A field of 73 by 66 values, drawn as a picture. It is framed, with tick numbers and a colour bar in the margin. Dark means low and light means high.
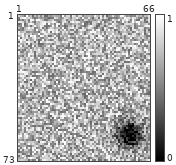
Neither half mirrors the other. A single dip lies in the bottom right. Overall the values sit about 70% of the way up the scale. There are no regular stripes. No row or column stands out. The bottom right is the ninth with the lowest average.
